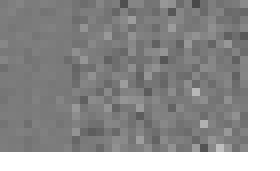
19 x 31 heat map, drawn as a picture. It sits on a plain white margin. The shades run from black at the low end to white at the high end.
Mirror symmetry: none. Calmest part: top left. Grain: fine. Stripes: none. Odd rows or columns: none. Seam: vertical, 30% of the way across, the left part calmer. Slope: none. Histogram: heavy tails on both sides.
